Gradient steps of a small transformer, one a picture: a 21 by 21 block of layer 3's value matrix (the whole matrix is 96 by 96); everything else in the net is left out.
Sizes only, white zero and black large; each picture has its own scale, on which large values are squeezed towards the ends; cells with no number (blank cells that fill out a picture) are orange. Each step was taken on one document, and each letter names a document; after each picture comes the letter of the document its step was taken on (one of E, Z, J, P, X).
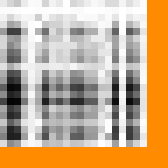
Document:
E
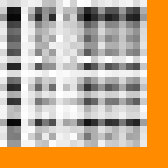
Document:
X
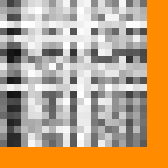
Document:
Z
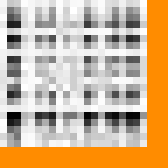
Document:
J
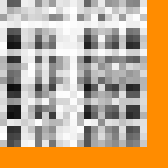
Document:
X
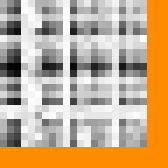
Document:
Z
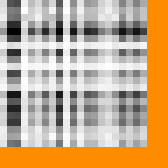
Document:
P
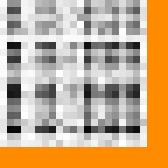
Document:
J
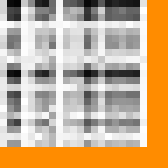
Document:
X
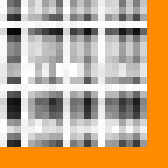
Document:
P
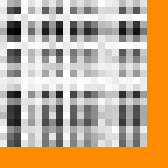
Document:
P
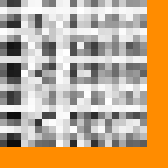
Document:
Z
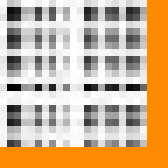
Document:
X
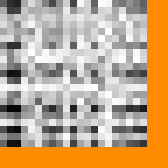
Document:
Z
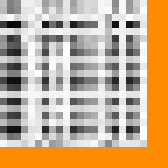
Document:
E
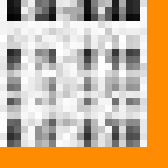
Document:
J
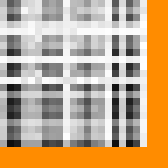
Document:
E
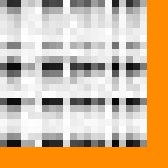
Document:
E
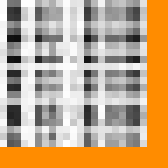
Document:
J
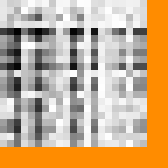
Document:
Z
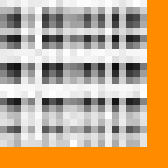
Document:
E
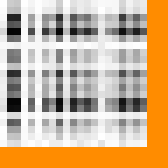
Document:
P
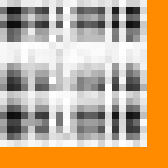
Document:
E
